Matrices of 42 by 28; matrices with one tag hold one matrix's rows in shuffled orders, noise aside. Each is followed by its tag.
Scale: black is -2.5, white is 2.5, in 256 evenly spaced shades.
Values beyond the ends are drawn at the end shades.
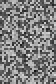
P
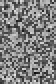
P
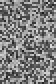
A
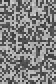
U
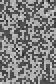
P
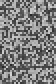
U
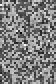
P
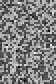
P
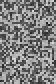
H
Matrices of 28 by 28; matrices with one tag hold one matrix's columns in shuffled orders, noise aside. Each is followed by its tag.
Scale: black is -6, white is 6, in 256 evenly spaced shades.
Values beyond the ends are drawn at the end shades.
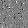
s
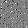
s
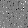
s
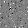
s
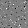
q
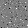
q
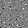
q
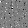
s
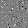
q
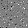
q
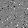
q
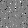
s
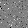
q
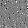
s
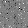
s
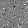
q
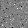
q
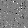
s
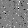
s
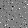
q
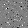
q
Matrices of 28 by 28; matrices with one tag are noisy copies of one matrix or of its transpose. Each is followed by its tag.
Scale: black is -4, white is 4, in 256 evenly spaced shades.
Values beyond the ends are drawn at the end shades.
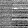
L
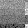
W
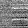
L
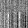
L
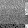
W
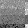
W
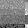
W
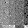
W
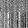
L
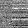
L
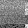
W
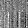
L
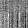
L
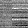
L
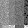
W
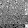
W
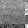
W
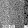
W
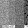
W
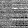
L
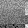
W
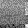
W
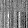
L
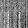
L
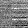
L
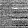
L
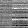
L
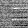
L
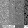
W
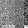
W
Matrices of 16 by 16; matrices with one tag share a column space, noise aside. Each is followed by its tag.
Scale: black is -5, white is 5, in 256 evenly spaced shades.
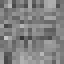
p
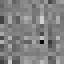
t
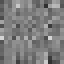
p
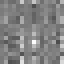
t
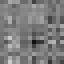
t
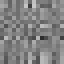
p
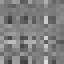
t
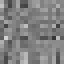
p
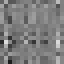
t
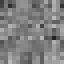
p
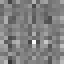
t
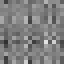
t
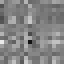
t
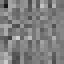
p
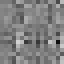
t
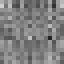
p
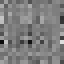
t
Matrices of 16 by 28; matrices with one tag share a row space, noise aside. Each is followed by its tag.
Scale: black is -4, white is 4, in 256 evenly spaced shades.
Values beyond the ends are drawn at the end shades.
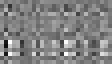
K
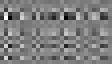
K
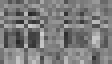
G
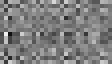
K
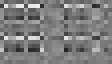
G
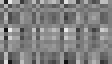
K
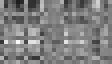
G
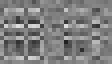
G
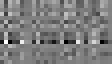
K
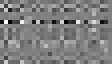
K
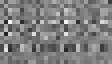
K
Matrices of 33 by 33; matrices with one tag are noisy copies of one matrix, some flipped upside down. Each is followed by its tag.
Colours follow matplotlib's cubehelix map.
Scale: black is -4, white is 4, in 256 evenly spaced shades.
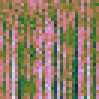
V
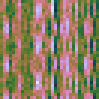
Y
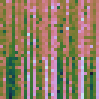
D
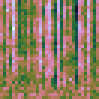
V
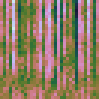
V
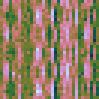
Y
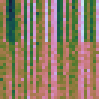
D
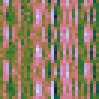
Y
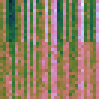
D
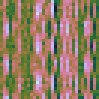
Y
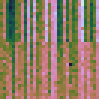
D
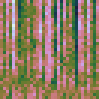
V
